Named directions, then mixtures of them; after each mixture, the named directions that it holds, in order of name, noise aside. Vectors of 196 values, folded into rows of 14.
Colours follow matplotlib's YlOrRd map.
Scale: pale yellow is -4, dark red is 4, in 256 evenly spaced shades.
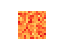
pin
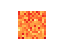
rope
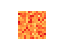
pin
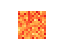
pin, rope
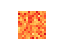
pin, rope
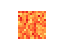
pin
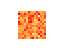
pin, rope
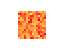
pin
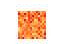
pin, rope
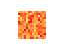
pin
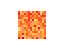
rope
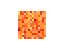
rope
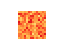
pin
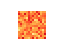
pin, rope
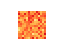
pin, rope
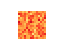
pin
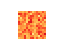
pin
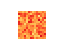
pin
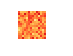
pin, rope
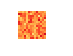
pin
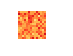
pin, rope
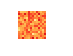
pin, rope
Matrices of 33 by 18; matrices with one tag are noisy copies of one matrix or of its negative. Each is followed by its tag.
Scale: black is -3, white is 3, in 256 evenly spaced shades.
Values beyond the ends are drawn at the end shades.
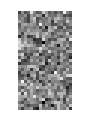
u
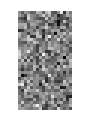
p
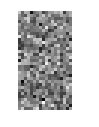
u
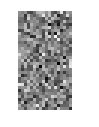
p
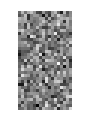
p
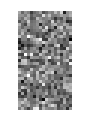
u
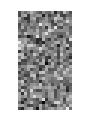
u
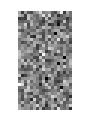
p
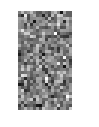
p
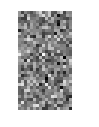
p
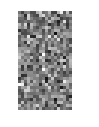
p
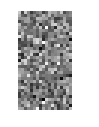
u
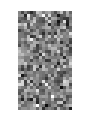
p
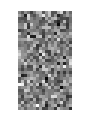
p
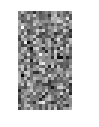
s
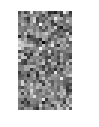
u
